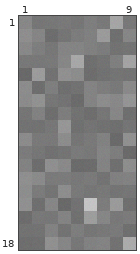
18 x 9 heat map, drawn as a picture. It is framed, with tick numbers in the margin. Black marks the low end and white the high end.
Histogram: skewed, a long tail of high values. Average level on the scale: 50%. Slope: none. Odd rows or columns: none. Grain: fine.
